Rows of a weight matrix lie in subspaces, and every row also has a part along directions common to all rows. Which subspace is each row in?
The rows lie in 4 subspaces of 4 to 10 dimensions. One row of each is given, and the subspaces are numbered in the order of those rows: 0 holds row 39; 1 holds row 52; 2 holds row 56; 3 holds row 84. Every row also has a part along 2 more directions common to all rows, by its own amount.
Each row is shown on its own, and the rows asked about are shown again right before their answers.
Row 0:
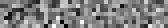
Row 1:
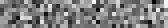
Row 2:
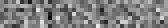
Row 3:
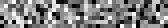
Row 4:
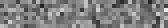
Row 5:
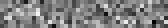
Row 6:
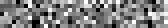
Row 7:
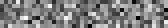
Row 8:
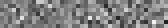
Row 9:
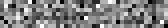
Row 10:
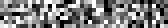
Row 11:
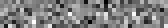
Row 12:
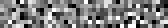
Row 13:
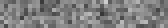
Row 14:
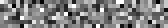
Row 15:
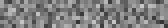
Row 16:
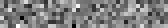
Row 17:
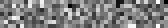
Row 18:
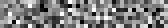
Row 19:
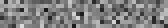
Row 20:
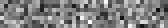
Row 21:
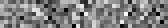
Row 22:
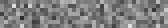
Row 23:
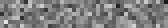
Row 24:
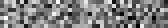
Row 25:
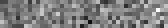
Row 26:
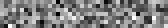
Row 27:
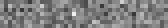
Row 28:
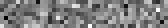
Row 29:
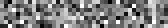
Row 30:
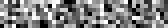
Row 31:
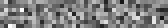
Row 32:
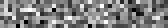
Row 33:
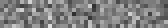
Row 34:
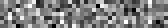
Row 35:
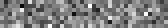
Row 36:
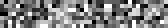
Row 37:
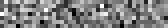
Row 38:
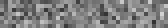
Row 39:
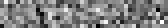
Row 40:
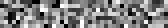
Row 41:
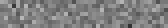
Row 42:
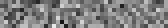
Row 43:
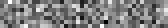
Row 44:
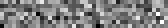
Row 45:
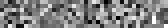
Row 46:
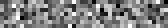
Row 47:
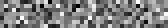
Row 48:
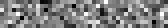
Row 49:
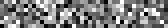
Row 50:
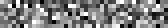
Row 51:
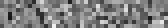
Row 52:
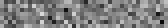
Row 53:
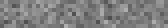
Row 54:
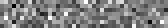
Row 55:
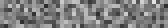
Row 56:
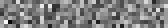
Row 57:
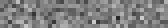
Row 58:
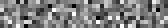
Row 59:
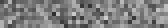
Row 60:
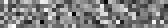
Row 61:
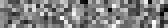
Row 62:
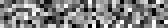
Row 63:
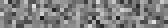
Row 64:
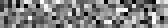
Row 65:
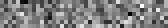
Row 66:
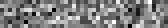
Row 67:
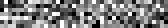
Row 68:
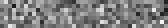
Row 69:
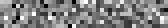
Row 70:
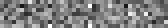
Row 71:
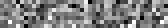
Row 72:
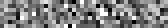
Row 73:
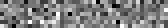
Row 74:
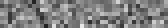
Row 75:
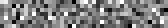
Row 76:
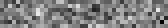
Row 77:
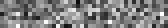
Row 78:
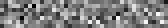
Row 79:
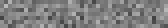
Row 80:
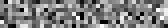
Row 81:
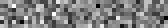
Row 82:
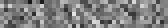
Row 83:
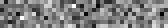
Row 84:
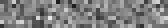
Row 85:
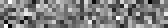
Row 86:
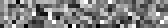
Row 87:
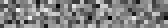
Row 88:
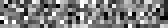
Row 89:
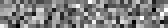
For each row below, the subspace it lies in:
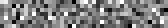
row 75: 2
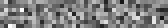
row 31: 3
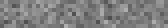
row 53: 0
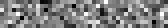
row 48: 1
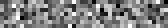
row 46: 2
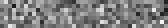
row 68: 2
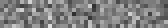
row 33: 0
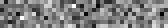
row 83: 1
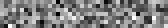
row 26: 3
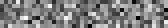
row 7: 1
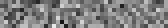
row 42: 0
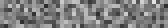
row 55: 1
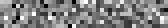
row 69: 2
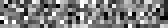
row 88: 3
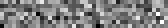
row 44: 1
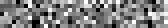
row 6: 2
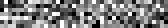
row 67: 3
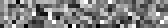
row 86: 2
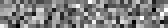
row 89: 1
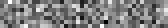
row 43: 3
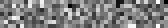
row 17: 2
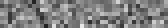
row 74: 0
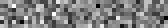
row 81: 3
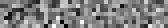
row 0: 0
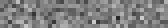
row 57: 3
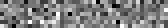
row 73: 1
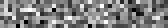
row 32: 1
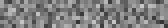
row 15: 3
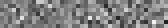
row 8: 0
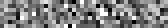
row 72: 2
